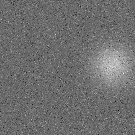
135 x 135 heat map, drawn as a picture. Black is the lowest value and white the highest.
Ninth with the highest average: middle right. Bumps: one, in the middle right. Stripes: none.
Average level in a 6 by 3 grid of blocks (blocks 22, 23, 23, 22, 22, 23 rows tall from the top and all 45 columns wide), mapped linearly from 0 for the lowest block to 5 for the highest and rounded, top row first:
000 | 001 | 005 | 004 | 000 | 000
